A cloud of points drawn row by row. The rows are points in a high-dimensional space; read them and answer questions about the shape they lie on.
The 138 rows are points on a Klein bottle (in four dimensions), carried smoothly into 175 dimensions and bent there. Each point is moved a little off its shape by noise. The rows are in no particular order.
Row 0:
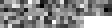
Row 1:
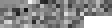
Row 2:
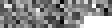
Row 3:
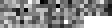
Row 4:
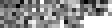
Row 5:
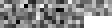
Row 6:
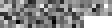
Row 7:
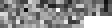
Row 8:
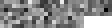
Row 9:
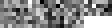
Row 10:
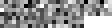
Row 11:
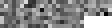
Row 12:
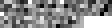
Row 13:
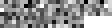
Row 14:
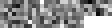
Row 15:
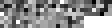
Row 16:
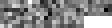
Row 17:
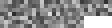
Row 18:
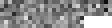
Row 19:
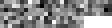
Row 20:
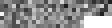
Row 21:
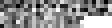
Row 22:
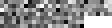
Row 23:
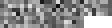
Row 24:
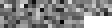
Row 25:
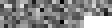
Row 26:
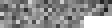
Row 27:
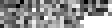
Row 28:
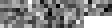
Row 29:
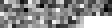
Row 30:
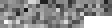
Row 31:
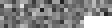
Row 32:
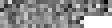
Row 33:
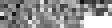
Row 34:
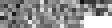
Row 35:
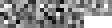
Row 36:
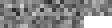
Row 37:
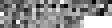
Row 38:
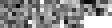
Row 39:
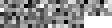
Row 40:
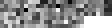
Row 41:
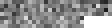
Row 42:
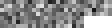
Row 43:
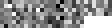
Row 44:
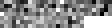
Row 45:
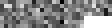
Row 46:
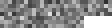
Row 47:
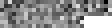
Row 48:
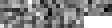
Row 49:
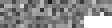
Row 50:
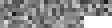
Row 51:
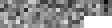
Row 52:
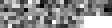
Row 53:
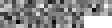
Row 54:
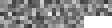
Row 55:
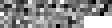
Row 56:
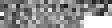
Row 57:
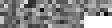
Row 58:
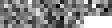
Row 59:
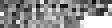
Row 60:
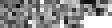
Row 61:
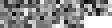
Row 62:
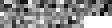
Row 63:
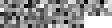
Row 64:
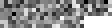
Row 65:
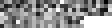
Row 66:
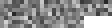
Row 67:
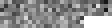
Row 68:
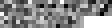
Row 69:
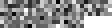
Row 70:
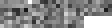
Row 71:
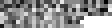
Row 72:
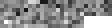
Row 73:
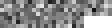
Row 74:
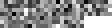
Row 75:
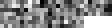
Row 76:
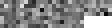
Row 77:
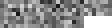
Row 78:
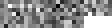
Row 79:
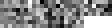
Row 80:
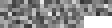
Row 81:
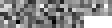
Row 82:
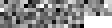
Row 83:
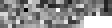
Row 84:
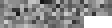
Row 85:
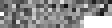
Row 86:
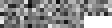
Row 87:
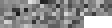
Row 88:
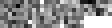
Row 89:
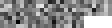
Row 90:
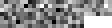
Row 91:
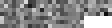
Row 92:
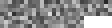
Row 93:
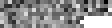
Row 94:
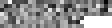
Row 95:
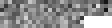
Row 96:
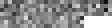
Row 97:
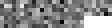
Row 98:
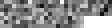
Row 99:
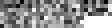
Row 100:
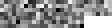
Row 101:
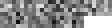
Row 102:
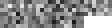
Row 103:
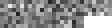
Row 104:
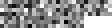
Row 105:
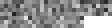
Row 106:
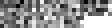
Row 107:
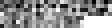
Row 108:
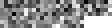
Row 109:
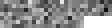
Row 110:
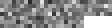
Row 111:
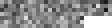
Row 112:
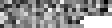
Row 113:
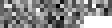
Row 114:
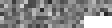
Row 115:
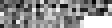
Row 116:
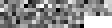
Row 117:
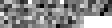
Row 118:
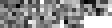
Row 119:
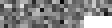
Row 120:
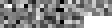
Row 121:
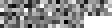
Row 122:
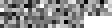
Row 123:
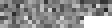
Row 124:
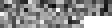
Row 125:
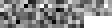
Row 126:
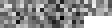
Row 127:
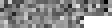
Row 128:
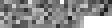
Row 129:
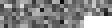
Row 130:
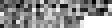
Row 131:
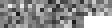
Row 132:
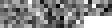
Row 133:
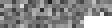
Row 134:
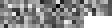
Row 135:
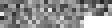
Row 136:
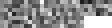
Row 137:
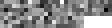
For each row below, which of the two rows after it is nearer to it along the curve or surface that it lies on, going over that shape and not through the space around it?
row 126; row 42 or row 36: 42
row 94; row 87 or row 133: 87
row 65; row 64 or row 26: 64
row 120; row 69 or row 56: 69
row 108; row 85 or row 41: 41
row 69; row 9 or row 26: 26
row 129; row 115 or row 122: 122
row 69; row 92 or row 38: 38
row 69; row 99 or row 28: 99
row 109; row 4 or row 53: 4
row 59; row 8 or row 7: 8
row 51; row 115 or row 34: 34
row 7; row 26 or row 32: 32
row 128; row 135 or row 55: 135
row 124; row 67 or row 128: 67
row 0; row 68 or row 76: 68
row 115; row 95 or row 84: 95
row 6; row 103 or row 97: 103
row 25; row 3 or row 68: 3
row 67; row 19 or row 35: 19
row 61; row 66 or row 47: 47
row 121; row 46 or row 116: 116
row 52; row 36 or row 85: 85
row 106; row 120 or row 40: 40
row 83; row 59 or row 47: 47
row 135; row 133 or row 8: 8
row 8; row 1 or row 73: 1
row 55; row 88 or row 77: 88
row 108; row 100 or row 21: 21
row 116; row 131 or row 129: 129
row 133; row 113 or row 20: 113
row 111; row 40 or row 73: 40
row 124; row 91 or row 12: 12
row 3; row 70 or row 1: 1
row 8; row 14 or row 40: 40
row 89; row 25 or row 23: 23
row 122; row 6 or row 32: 6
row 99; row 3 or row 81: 3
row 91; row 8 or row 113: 113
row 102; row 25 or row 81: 81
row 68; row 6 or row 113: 113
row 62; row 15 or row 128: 15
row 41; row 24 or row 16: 16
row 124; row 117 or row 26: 117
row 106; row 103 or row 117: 117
